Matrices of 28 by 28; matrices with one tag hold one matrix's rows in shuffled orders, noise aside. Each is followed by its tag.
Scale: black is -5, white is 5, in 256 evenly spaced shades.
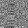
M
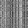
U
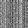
U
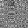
M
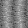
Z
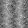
Z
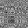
M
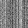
U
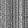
U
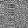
M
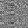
M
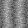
Z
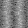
Z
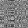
M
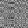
M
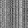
U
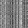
U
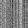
U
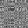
M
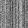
U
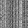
U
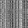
U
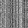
U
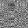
M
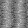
Z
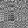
M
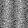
Z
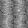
Z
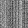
U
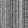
U
